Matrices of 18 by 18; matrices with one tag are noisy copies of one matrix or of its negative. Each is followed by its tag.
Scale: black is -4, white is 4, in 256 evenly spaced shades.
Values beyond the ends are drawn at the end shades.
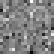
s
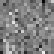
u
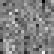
u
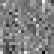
u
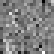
u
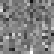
s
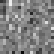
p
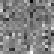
s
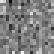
p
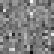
s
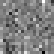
u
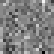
u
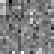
p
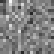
p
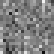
u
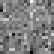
s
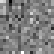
p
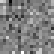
p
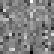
s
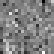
u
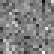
u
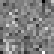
u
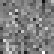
u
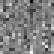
s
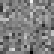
s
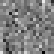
u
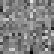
s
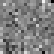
u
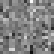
s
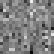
s
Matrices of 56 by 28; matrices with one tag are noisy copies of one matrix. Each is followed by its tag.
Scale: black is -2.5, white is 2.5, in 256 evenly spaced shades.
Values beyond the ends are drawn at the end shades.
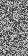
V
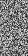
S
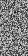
S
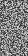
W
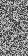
V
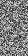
V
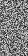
W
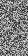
V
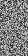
W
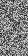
V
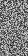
W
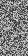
V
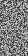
W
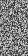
S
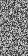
S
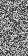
V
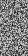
S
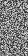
W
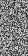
S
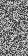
V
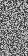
W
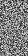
W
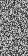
S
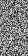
S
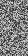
V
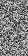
V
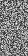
W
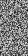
S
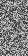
V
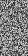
S
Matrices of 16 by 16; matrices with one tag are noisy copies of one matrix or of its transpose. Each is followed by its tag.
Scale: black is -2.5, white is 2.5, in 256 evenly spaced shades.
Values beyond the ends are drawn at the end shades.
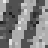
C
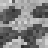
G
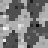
G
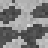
G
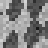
G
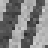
C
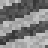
C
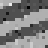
C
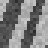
C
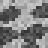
G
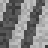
C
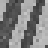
C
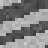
C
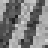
C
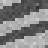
C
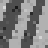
C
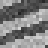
C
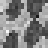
G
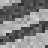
C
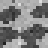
G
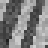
C
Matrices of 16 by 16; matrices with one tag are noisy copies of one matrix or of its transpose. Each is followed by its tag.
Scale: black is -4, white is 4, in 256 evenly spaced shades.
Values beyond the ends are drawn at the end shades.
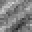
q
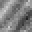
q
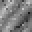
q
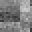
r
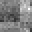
r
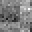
r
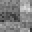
r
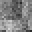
r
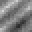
q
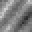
q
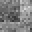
r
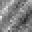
q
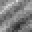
q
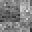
r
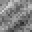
q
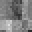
r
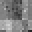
r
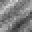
q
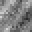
q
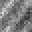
q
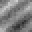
q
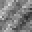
q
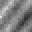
q
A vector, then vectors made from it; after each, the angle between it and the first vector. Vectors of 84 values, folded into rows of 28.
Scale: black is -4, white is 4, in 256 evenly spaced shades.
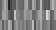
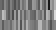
partly aligned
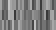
nearly opposite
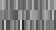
orthogonal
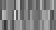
partly aligned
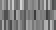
partly opposed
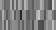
orthogonal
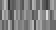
nearly parallel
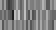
partly aligned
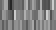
nearly parallel
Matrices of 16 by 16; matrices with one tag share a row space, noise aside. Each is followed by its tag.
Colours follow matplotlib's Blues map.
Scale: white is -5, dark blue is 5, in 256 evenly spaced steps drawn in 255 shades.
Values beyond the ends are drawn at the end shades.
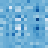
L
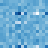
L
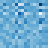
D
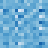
D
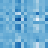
L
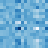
L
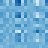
L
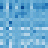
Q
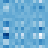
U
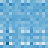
Q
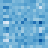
U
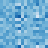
L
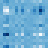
U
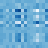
L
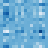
U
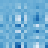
L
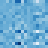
L
